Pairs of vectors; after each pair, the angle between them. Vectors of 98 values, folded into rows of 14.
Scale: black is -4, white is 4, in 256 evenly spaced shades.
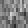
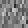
orthogonal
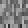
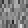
partly opposed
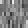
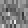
orthogonal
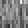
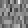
orthogonal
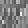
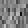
nearly opposite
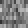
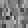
partly opposed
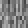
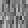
nearly parallel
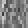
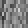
nearly opposite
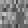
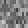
orthogonal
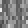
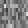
partly aligned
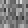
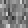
partly aligned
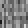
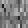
partly aligned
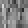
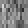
nearly parallel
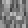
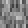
nearly parallel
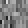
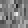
partly aligned
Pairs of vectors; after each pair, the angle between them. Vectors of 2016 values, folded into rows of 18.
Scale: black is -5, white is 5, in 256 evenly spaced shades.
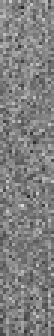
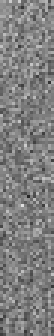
nearly parallel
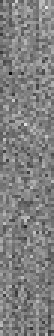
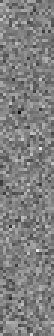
orthogonal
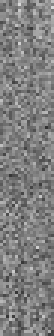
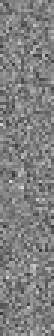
orthogonal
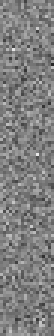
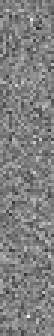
partly opposed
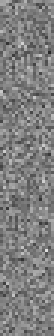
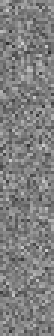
nearly parallel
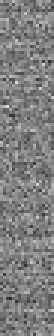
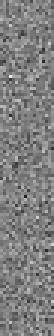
partly aligned
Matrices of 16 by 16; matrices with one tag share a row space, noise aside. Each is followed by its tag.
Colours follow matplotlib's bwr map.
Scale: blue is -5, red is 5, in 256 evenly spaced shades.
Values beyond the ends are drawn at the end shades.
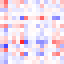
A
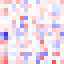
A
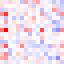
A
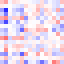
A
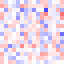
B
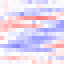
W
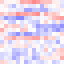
W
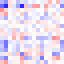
A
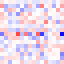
B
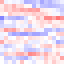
W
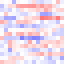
W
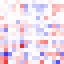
A
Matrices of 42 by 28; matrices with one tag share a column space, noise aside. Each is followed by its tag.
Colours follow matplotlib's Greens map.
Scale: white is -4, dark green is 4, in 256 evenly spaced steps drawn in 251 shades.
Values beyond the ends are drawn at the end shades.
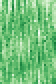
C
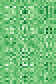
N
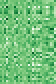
N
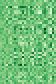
N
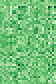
N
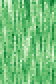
C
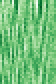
C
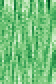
C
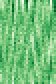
C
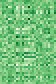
N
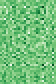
N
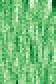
C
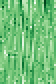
C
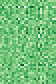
N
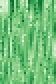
C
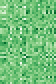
N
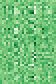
N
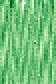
C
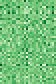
N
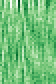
C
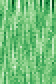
C
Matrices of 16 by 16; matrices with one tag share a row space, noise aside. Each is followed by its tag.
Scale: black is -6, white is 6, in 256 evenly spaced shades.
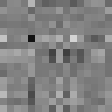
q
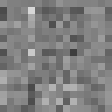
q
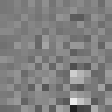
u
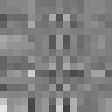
q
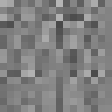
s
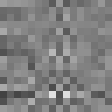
q
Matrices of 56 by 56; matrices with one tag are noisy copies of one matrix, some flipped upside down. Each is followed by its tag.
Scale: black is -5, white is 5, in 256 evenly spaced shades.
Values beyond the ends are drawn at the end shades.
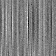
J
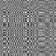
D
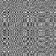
D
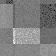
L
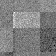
L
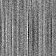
J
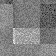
L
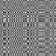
D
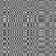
D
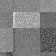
L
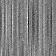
J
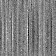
J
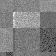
L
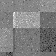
L
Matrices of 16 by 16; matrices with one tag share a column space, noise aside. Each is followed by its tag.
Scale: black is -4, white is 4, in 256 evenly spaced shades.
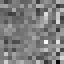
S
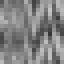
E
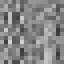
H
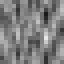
E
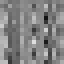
H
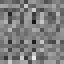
S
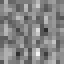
H
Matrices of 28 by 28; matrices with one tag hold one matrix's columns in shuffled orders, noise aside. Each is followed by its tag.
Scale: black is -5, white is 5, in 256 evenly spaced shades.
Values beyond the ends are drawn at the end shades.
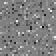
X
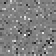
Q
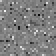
X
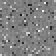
X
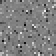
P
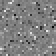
X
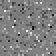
X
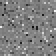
X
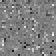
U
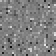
U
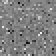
Q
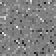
Q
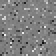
Q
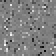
U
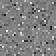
X
